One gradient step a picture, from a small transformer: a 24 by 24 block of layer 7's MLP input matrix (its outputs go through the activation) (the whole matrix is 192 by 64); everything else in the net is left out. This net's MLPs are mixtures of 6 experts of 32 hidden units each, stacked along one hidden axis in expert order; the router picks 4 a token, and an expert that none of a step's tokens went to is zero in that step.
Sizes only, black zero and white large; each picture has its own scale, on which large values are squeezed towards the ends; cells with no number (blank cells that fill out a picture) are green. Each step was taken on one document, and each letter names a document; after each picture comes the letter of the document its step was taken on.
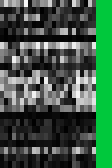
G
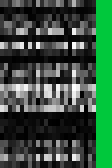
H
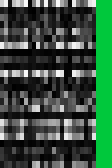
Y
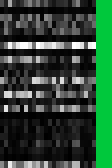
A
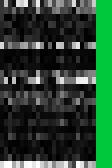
Y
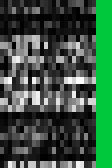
A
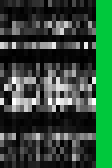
H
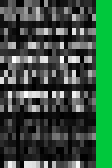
A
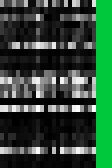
G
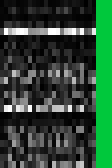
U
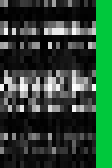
H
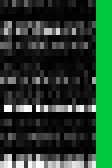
U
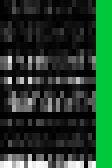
U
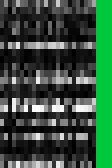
Y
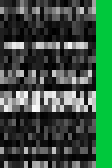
A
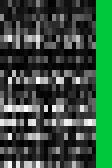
Y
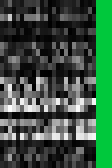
A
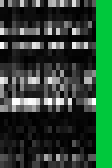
H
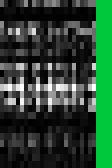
H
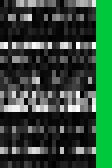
G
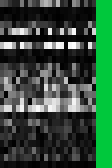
H
